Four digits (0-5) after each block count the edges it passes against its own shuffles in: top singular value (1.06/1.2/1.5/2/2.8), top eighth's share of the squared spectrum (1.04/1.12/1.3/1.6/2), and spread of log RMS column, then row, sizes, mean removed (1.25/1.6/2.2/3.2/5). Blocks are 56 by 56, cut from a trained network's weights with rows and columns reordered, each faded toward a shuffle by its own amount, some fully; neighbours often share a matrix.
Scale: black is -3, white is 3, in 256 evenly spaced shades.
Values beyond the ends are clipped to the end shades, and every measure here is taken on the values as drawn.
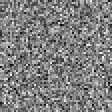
0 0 0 0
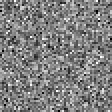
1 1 0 0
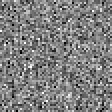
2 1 0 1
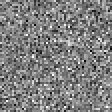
0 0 0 0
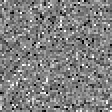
1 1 0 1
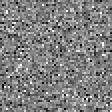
1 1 0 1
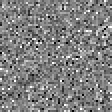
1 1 0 0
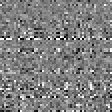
4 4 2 4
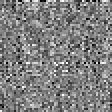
3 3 0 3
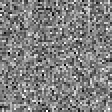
1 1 0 0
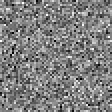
0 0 0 0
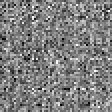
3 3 1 2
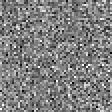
2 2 0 0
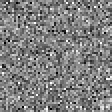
2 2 0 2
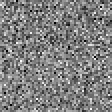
0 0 0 0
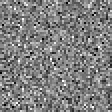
0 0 0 0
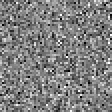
0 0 0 0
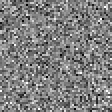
1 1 0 0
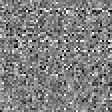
3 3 1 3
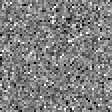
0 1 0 0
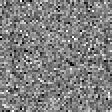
0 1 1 0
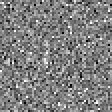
2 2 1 1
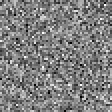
2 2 0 0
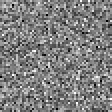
1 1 0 0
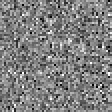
3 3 1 1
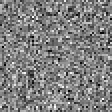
3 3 0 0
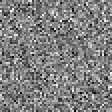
3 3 0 1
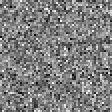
3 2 0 1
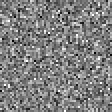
1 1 0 0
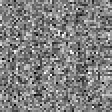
3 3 0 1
